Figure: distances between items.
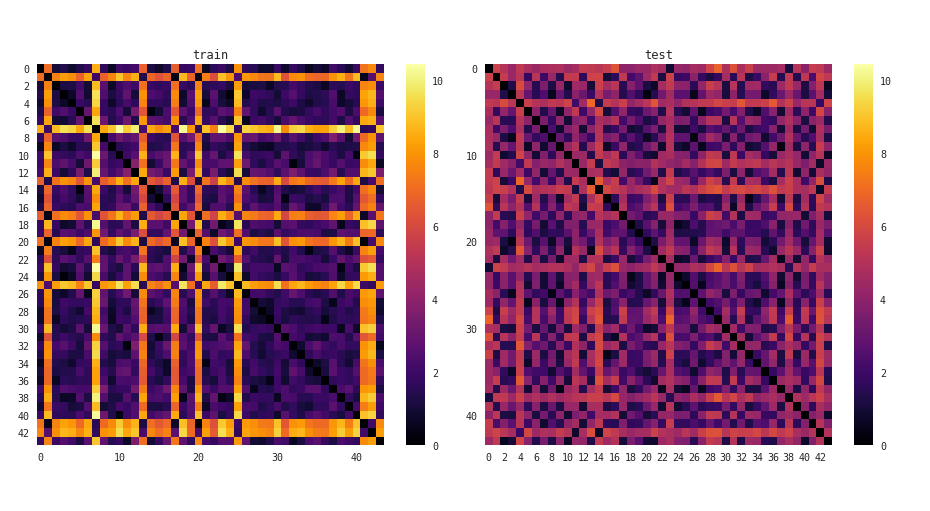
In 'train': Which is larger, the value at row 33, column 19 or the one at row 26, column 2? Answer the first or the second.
the first
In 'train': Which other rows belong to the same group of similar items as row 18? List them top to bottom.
0, 2, 3, 4, 5, 6, 8, 9, 10, 11, 12, 14, 15, 16, 19, 21, 22, 23, 24, 26, 27, 28, 29, 30, 31, 32, 33, 34, 35, 36, 37, 38, 39, 40, 43
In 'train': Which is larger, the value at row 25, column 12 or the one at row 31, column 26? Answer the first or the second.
the first
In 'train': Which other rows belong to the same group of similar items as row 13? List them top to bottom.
1, 7, 17, 20, 25, 41, 42
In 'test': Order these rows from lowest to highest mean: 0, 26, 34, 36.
26, 34, 36, 0
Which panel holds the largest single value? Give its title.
train
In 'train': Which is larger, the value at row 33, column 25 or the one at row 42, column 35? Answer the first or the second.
the first
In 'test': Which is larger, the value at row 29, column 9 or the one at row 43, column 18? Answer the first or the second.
the second
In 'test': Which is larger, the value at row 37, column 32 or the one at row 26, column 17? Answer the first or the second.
the first
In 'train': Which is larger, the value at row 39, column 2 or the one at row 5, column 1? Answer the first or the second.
the second
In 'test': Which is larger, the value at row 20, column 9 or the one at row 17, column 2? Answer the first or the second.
the first
